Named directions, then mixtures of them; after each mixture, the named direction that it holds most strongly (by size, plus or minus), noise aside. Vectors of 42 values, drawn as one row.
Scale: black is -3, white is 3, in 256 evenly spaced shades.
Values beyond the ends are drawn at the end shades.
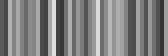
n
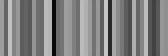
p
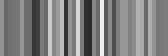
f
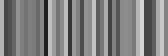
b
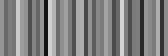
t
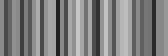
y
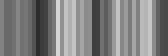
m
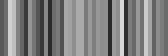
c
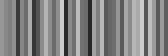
f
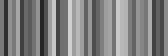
y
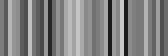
c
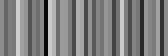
t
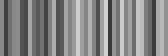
b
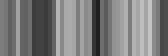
m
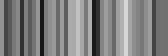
y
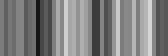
m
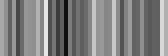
t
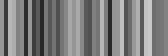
c
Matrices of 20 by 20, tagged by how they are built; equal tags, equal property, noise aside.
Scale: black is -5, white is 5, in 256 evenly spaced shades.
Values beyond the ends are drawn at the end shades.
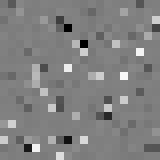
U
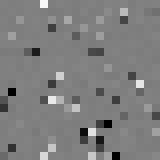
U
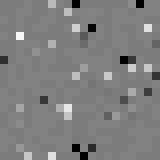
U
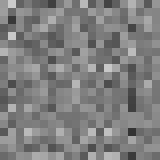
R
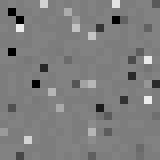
U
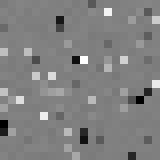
U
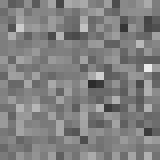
R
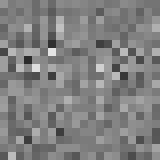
R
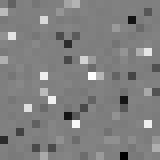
U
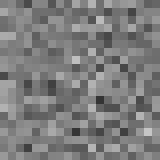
R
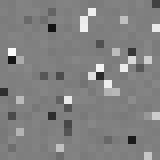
U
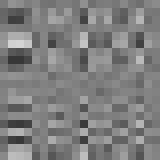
R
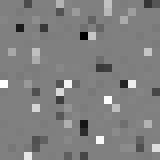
U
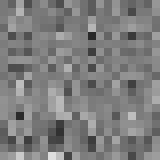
R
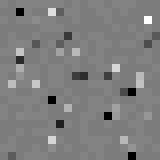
U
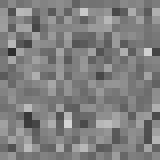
R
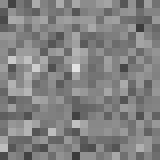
R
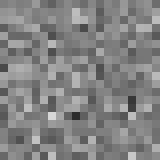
R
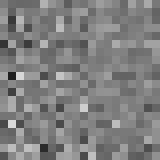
R
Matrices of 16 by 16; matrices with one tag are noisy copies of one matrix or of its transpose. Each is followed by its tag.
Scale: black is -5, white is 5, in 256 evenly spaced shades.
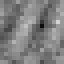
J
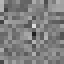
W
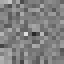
W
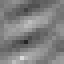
J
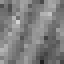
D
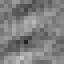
J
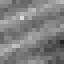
D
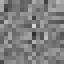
W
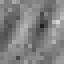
J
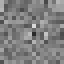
W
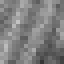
D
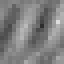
J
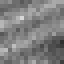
D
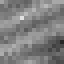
D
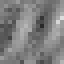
J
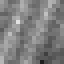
D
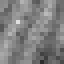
D
